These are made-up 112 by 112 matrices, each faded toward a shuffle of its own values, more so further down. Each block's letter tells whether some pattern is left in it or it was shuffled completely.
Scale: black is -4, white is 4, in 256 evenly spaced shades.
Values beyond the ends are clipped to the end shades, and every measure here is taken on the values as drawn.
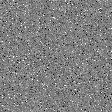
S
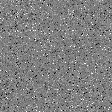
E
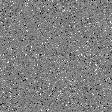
E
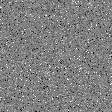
S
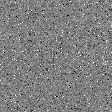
E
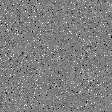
E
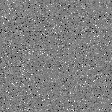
E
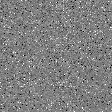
E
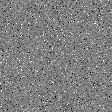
S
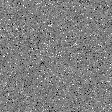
S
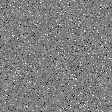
S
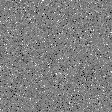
S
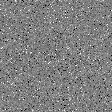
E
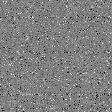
E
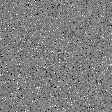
S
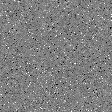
S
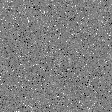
S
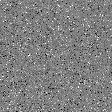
E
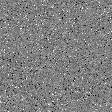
S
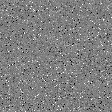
E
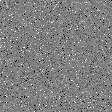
E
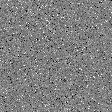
S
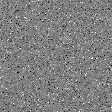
E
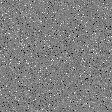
S
